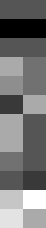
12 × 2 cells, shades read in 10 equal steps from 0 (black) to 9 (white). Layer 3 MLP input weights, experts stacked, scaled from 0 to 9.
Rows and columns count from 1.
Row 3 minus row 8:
-3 0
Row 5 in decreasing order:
5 4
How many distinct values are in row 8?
2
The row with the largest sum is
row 11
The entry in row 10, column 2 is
2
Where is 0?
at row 2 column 1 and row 2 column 2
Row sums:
6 0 6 10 9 8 9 9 7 5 16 14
